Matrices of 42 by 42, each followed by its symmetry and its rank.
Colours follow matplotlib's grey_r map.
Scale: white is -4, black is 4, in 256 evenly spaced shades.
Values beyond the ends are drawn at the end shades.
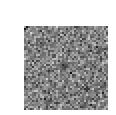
symmetric, full rank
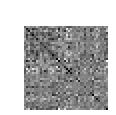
symmetric, rank five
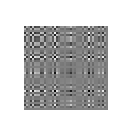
symmetric, rank one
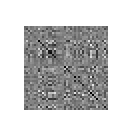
symmetric, rank five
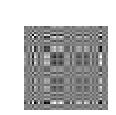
symmetric, rank one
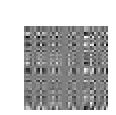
neither, rank two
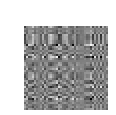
neither, rank two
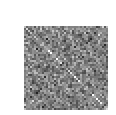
symmetric, full rank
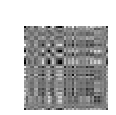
symmetric, rank two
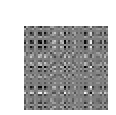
symmetric, rank two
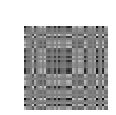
symmetric, rank one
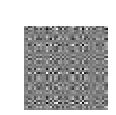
neither, rank two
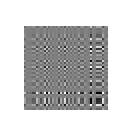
symmetric, rank one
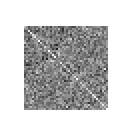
symmetric, full rank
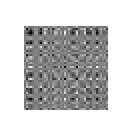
symmetric, rank two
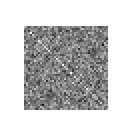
symmetric, full rank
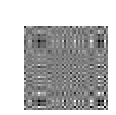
symmetric, rank two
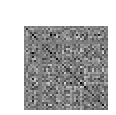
symmetric, rank five
